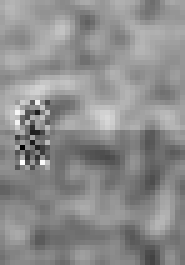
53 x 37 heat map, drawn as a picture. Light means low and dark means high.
A horizontal seam about 50% of the way down splits the table, and the bottom part is higher. The texture is blotchy. The middle left is the roughest part. In the middle left lies a patch that is rougher than the rest.
